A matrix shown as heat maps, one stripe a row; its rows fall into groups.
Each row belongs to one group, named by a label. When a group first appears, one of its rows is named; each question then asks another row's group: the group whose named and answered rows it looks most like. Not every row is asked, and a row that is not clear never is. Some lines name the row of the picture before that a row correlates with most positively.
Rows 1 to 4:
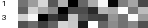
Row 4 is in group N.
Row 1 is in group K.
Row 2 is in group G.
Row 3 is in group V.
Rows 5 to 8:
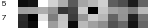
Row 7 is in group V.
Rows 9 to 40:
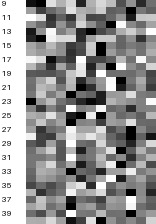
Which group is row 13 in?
G
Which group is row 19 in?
N
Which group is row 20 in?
K
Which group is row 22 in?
G
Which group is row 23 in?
G
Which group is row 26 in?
G
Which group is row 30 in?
K
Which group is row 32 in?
K
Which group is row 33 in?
G
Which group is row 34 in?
K
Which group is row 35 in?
N
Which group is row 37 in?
G
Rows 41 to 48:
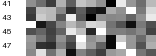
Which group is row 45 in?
N
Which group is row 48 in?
G
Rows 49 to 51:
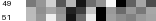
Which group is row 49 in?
K
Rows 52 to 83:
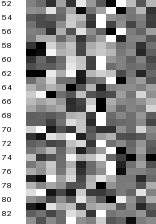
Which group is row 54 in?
N
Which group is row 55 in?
N
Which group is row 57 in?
K
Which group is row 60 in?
N
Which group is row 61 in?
N
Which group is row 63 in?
K
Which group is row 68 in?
N
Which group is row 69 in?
N
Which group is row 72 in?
N
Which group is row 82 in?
N
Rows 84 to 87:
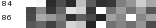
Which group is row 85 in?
N
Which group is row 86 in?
G
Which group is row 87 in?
N
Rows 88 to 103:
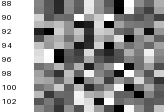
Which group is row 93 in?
K
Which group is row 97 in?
K
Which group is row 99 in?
G
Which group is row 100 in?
K
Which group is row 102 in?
N
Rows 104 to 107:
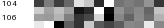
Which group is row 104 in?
N
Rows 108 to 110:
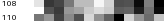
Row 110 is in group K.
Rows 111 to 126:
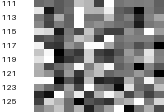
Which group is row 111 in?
N
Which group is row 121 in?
G
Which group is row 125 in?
G
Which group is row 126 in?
K
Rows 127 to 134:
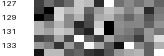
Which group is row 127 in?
N
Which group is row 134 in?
G
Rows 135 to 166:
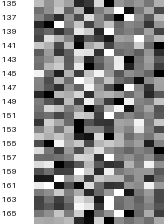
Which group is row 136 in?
K
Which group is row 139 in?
N
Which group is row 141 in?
G
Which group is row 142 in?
N
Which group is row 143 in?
K
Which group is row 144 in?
K
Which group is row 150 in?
K
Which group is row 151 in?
N
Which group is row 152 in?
G
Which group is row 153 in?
G
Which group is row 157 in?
N
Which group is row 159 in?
N
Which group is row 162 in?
K
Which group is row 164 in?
N
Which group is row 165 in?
K
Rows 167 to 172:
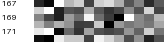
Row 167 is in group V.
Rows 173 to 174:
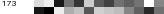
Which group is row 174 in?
V
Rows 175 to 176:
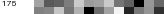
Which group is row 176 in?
K
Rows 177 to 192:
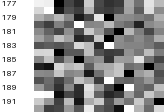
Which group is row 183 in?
N
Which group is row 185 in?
G
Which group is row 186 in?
V
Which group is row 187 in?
K
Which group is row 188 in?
N
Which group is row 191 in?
G
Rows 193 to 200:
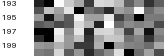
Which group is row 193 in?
V
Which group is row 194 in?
G
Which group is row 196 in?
N
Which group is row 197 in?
V
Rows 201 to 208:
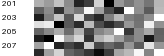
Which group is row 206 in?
V
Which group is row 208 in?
G
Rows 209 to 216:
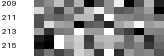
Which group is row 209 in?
K
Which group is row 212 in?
G
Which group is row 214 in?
V
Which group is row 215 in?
V
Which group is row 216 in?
N
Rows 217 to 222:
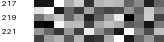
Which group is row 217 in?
V
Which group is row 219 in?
K
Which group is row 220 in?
V
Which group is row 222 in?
K
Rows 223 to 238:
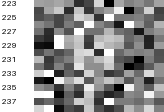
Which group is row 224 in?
K
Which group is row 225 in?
N
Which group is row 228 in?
V
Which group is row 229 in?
V
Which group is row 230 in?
N
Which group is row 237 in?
N
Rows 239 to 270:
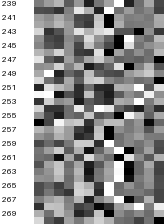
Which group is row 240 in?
N
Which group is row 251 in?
G
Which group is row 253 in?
G
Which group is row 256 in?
V
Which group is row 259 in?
N
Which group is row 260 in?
K
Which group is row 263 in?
K
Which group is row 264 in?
K
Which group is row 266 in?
N
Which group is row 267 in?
K
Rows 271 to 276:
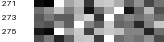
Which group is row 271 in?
V
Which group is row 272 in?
K
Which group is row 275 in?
V
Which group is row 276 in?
N
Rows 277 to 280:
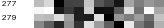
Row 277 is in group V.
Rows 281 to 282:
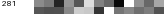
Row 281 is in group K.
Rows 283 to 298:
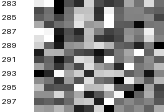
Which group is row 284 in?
N
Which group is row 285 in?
N
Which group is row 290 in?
G
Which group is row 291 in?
N
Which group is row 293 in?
V
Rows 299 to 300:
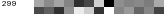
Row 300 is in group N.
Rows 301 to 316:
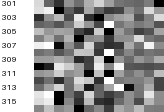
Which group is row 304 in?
N
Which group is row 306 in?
G
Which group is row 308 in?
N
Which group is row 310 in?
V
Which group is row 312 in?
N
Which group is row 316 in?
G
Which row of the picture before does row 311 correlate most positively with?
299
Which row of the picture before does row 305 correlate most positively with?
299
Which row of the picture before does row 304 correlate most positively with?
300
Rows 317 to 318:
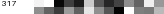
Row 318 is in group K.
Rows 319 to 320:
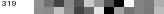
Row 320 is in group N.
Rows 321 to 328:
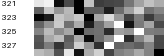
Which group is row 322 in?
G
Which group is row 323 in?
V
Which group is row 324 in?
K
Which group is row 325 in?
G
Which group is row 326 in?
K
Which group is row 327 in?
N
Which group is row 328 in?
G
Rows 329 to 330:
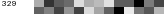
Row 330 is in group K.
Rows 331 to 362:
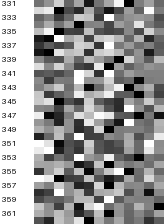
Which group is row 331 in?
K
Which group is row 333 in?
N
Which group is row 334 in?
G
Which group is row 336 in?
V
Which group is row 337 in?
N
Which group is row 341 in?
N
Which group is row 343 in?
K
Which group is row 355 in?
K
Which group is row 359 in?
N
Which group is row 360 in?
G
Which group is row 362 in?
V
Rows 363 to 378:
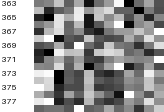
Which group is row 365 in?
V
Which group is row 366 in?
K
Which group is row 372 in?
K
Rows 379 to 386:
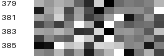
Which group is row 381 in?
K
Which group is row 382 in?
N
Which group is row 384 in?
N
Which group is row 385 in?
V
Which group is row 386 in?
K
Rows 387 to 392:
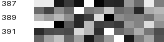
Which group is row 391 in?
N
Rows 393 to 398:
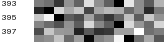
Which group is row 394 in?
V
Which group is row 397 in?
G
